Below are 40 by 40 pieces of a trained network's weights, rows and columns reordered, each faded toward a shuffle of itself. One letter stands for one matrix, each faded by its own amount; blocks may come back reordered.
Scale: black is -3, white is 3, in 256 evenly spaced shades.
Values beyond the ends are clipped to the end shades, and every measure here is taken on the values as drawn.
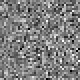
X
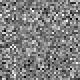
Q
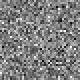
Q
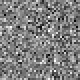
X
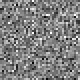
Q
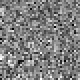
X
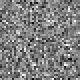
X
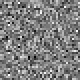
Q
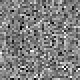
Q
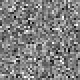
X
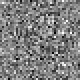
Q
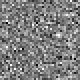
X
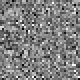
Q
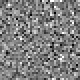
X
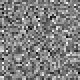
Q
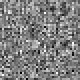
Q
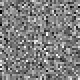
Q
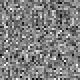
Q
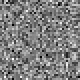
Q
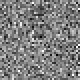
Q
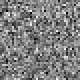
Q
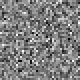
X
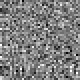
Q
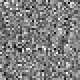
X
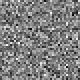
Q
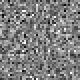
X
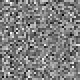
Q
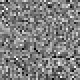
Q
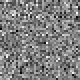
X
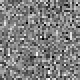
X
